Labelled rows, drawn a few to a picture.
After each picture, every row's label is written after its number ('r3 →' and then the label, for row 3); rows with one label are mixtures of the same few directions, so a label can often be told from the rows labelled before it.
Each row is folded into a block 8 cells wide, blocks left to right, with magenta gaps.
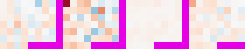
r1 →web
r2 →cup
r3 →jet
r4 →cup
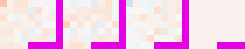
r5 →cup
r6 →jet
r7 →cup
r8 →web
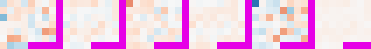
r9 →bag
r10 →jet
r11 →cup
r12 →jet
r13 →cup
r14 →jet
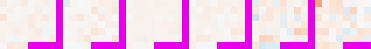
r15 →bag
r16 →cup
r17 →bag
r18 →bag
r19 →bag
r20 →cup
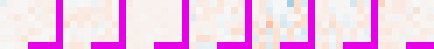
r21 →cup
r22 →jet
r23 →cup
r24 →bag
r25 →web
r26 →web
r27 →cup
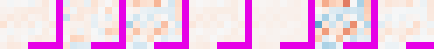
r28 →jet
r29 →bag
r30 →jet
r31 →jet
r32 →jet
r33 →jet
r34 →jet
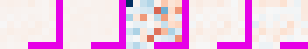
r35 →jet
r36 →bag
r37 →cup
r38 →jet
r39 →jet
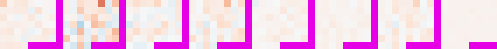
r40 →cup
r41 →web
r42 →jet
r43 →web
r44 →cup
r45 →web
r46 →web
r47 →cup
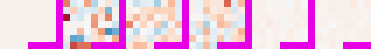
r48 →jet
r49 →bag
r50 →jet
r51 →web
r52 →web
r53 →web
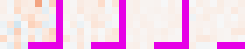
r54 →web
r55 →web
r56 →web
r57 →bag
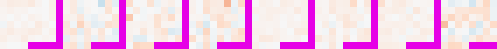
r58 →jet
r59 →web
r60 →bag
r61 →web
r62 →bag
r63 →web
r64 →cup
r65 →jet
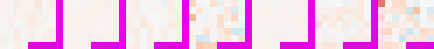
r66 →web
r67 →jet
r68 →web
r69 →bag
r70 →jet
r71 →jet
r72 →cup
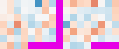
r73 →web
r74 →jet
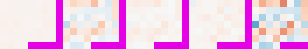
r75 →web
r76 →jet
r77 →jet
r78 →cup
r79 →jet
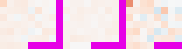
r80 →cup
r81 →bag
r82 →cup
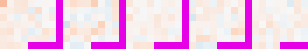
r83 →cup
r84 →jet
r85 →bag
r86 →bag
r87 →web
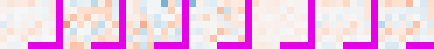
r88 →jet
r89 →jet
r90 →web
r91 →cup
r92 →cup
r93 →jet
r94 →jet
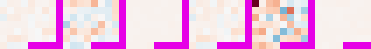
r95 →bag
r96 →jet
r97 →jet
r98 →bag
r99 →cup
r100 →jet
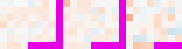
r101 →jet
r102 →cup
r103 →bag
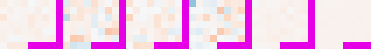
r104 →bag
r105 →bag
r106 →bag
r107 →cup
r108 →cup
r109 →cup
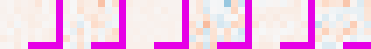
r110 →web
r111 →web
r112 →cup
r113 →web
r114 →jet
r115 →jet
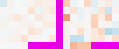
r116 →cup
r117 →bag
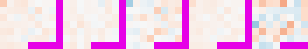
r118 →cup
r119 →web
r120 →cup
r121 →cup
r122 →jet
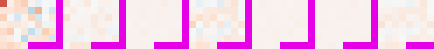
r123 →cup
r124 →bag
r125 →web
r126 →jet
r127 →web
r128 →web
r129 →jet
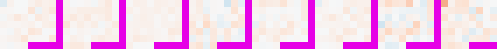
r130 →cup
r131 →jet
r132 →bag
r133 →web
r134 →jet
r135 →cup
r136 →jet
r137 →cup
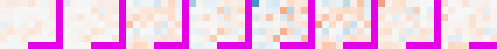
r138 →jet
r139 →cup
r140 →jet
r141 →cup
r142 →cup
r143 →jet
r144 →cup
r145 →bag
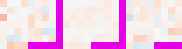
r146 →bag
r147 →jet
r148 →bag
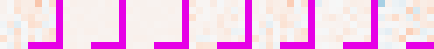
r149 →web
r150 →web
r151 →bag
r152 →bag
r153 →web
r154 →cup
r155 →cup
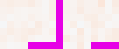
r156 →jet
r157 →web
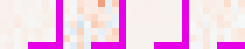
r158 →web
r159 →web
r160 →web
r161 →web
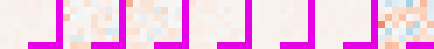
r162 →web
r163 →bag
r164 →cup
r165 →cup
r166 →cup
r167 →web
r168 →jet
